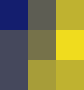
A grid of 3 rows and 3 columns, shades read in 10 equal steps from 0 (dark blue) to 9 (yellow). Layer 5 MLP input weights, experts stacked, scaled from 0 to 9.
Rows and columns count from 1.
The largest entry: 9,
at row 2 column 3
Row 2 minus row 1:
2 1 2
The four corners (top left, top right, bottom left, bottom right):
0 7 2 7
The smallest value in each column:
0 3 7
